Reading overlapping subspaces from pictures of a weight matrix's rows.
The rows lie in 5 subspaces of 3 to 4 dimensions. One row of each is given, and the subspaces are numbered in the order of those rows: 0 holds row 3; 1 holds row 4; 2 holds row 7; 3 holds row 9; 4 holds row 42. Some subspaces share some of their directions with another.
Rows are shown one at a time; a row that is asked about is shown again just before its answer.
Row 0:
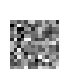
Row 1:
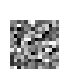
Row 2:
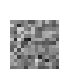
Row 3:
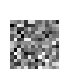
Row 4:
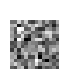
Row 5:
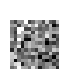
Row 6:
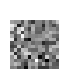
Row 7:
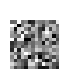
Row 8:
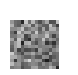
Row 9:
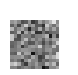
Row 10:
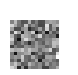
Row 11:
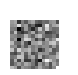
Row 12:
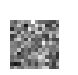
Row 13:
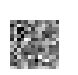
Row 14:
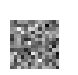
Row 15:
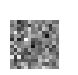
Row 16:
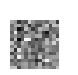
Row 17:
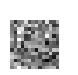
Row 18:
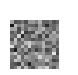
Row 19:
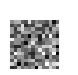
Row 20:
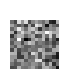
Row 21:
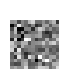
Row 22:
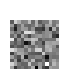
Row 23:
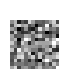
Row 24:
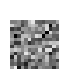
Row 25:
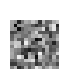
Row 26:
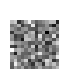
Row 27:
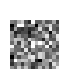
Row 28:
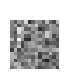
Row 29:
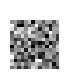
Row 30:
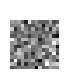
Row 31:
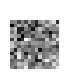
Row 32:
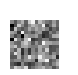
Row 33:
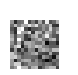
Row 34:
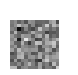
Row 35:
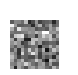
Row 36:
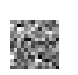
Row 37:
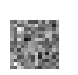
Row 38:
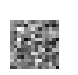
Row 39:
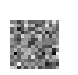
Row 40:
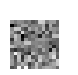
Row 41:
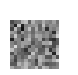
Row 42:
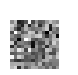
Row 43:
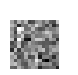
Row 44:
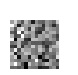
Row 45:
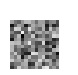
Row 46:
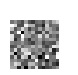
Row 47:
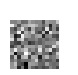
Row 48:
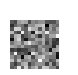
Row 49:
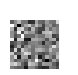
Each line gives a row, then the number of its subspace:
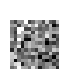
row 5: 1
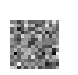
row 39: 0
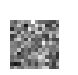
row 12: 3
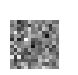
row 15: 4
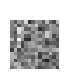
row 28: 1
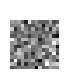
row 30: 0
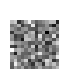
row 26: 2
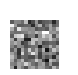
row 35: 3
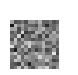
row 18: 0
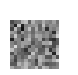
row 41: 0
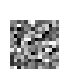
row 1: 3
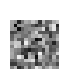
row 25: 1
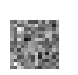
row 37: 1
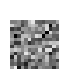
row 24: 3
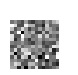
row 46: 0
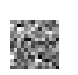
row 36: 4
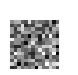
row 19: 0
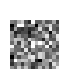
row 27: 4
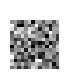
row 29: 4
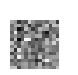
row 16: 4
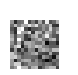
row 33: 1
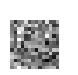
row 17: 1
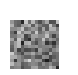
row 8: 1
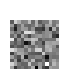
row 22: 0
